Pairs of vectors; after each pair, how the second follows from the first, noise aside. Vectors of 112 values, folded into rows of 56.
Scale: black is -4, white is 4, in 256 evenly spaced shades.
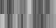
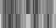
wrapped around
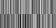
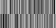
wrapped around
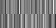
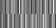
copied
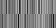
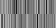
wrapped around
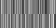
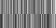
wrapped around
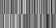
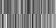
wrapped around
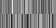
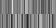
copied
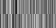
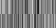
wrapped around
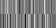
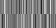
wrapped around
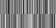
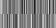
wrapped around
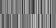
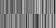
wrapped around
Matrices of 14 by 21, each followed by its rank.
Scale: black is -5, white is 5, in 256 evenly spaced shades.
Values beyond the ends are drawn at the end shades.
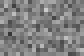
full rank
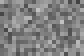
full rank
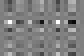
one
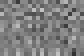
three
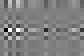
one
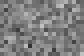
full rank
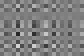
one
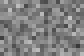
full rank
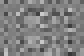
three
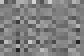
three
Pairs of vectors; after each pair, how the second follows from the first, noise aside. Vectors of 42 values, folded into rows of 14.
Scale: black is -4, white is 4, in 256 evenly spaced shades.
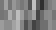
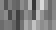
negated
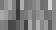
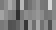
copied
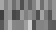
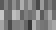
negated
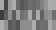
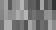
shuffled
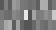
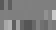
partly zeroed
